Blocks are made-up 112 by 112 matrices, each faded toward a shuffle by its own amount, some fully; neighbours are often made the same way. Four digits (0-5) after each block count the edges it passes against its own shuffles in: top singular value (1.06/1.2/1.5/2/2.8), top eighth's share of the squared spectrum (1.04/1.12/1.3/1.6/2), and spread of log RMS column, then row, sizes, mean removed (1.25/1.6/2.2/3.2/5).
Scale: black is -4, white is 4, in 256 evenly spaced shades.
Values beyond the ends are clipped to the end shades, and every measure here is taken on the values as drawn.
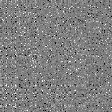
4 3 2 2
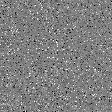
3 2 0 0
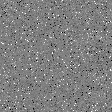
1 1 0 0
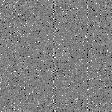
4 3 2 1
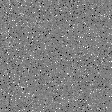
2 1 0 0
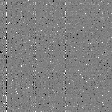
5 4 2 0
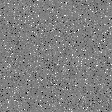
2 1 0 0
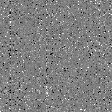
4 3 2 1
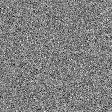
1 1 0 0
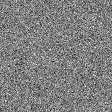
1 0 0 0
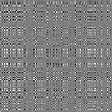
5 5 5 4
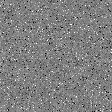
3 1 0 0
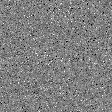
0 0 0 0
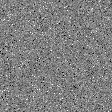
0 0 0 0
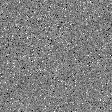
0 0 0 0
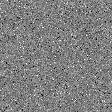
0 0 0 0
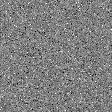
0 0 0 0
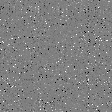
2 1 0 0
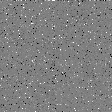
3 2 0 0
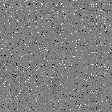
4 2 1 1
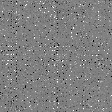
4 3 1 1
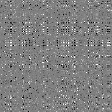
5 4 3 3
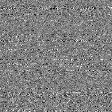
1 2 0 4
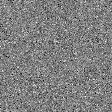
0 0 0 1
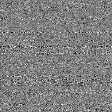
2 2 0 4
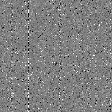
4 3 2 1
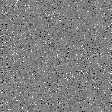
3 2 1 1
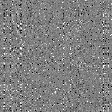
4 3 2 1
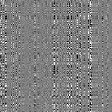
5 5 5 3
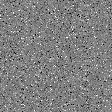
3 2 0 0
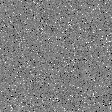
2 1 0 0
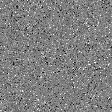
2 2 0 0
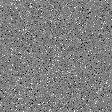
2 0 0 0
